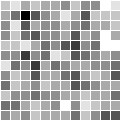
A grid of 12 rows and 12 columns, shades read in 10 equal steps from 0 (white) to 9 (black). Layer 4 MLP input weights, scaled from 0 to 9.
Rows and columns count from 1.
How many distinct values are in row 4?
6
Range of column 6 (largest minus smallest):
4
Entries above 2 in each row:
6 8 10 10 7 10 11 10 10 10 8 10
